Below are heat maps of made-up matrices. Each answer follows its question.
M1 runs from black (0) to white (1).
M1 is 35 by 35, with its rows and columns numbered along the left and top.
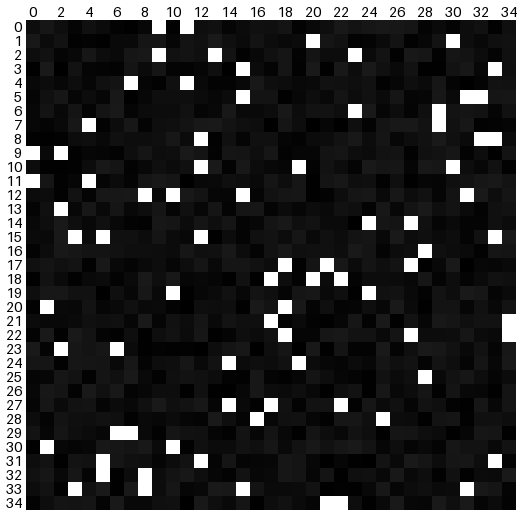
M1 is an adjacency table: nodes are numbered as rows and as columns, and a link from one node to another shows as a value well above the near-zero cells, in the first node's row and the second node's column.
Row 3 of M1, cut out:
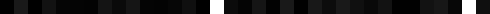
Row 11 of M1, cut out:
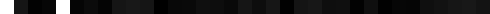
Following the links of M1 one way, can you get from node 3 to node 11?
no
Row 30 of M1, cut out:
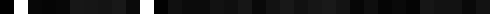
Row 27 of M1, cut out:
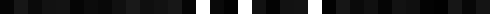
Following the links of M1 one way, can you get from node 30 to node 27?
yes
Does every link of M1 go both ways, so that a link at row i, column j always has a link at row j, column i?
yes
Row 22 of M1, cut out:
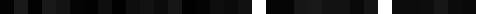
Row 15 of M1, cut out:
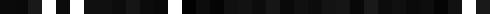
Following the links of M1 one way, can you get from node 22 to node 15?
yes
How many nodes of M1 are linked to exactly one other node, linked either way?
3
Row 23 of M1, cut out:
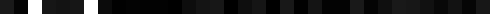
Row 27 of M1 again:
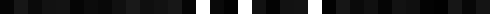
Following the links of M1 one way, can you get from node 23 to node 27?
no
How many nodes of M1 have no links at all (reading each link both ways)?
1
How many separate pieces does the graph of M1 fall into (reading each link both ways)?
4
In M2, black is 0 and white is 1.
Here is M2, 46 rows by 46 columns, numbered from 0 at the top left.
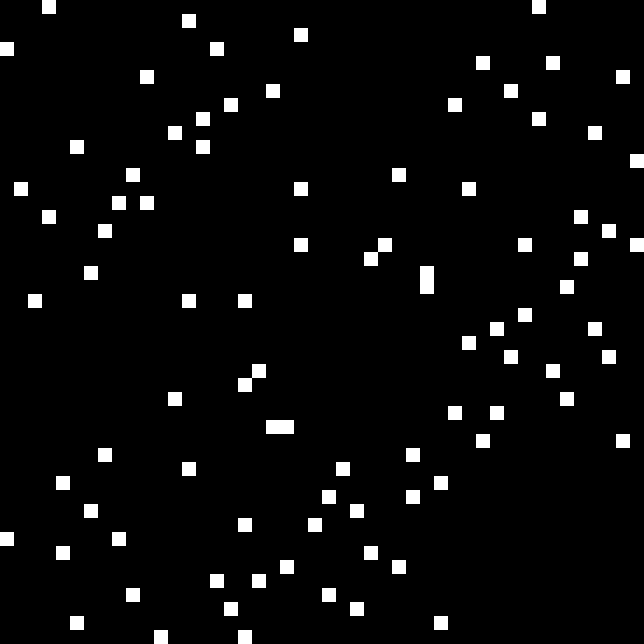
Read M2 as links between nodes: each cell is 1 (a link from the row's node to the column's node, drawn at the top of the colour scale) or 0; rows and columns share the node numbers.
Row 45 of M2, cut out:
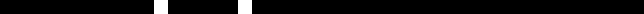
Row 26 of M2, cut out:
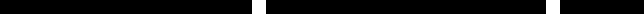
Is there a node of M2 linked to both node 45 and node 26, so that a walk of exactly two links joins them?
no
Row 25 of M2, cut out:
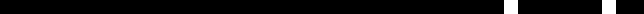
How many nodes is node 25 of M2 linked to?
2
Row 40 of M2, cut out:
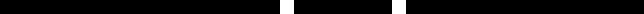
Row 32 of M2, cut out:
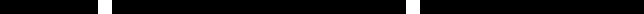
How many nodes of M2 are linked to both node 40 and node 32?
0
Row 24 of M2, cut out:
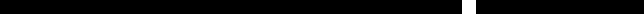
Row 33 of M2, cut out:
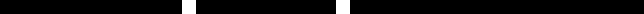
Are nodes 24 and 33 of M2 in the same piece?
yes
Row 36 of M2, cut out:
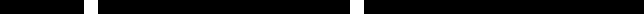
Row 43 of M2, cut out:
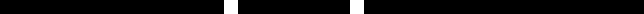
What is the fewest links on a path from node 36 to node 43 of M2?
2
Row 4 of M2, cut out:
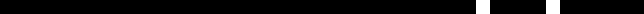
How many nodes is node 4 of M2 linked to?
2
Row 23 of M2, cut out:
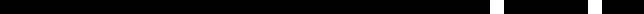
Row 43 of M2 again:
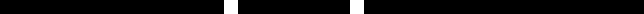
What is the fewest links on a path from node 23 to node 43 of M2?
6
